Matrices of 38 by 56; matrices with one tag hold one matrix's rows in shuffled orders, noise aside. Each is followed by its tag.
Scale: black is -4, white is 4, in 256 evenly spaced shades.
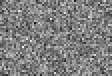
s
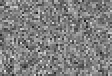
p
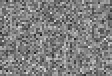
s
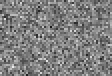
p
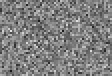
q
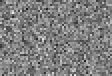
p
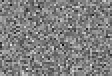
q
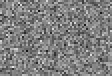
p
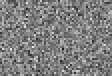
q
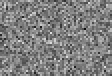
s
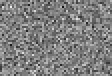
q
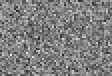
q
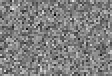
p
